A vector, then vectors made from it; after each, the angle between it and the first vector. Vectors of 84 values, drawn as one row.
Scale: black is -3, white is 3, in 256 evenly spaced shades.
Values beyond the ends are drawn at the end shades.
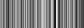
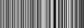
nearly parallel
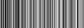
orthogonal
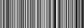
nearly parallel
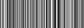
partly aligned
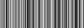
partly aligned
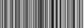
partly opposed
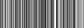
nearly opposite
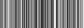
nearly opposite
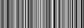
partly aligned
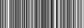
nearly opposite
